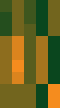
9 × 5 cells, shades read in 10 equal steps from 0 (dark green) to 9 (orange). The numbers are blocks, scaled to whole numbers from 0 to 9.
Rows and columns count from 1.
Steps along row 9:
same same down up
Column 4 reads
0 0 0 6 6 6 6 0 0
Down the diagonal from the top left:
2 4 3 6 0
